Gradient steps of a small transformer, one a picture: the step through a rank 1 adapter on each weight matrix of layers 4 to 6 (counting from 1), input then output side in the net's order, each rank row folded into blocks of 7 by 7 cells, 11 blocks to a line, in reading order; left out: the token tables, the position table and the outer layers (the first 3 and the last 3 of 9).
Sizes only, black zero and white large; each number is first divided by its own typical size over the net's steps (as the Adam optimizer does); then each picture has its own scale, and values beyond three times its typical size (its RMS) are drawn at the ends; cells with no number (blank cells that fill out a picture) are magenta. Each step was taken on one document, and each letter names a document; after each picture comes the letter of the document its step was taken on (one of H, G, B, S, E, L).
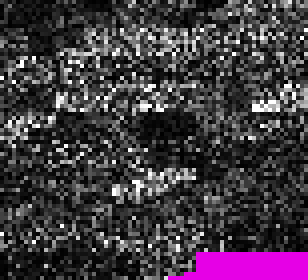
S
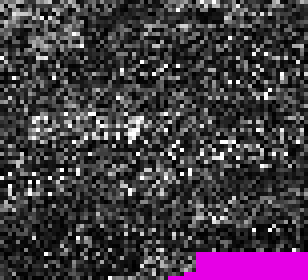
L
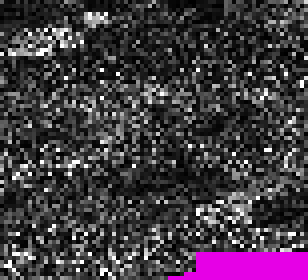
S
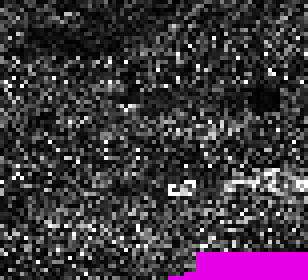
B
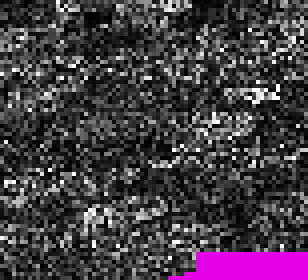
S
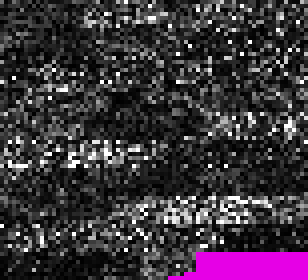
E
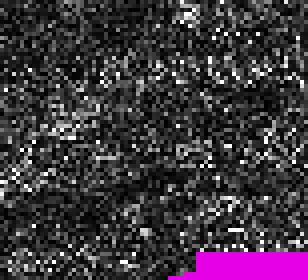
B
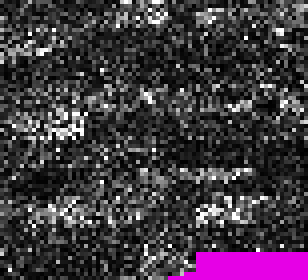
E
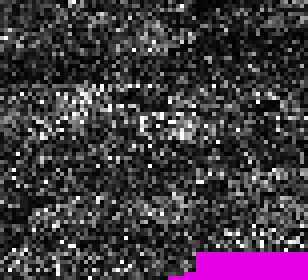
B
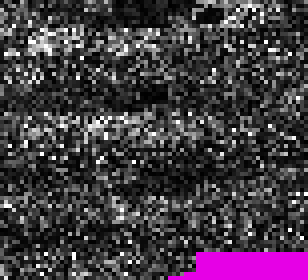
L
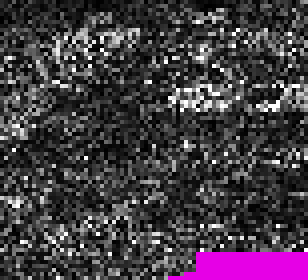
S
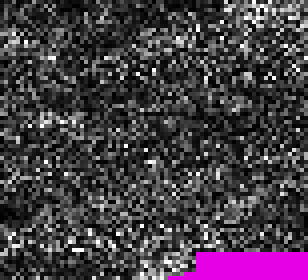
S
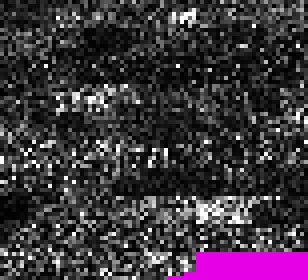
E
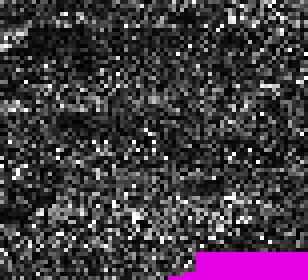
E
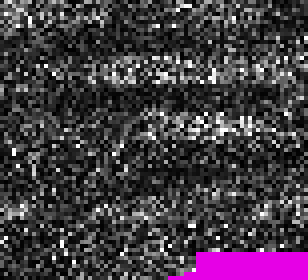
L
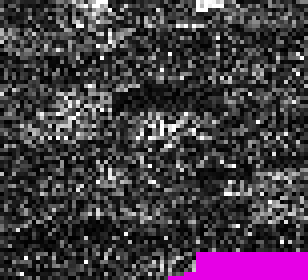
L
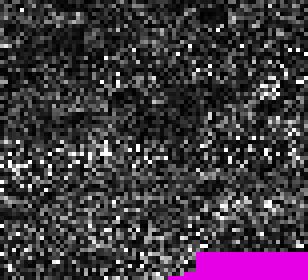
E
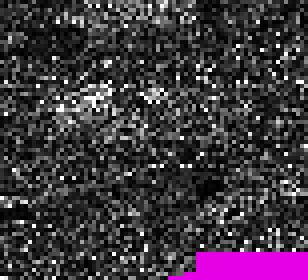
B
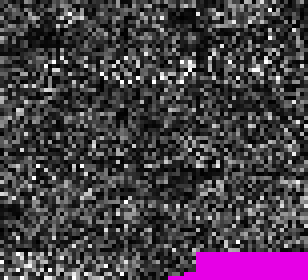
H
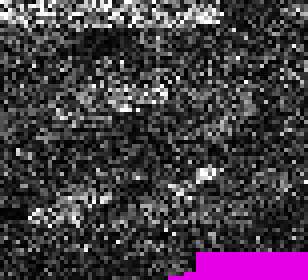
H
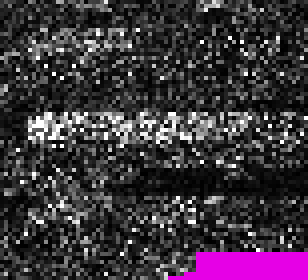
L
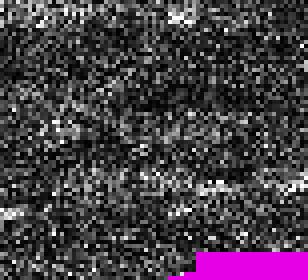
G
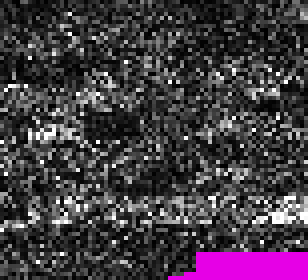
H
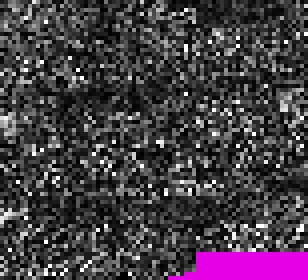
G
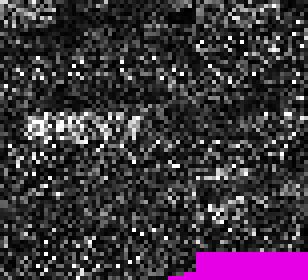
L
